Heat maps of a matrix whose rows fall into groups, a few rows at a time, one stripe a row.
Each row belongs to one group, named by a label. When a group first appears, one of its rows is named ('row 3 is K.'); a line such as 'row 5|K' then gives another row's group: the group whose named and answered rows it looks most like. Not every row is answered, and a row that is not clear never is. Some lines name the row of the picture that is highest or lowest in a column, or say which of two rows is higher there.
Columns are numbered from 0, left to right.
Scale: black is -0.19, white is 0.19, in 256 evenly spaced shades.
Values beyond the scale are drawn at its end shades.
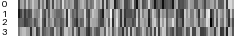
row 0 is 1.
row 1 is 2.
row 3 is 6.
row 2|2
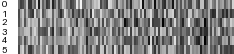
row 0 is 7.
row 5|6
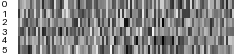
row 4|1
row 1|6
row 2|2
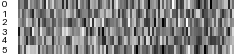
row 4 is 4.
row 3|1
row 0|2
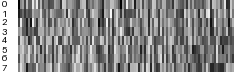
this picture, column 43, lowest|7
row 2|2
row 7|4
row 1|2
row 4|6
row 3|2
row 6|4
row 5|4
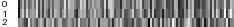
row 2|2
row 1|1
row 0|1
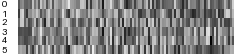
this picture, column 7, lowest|5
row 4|2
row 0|1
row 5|4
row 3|2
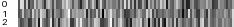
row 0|6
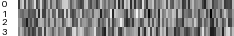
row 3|4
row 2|2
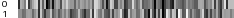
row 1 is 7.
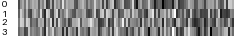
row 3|2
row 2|4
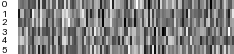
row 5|7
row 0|7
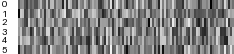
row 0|2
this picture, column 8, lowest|0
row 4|6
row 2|2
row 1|4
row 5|2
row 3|6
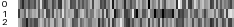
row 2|2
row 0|7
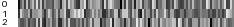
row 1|4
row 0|1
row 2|7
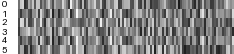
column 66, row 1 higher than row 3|Yes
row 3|4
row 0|4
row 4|7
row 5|4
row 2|6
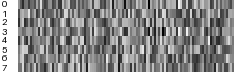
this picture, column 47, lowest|0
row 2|4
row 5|6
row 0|7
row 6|4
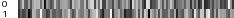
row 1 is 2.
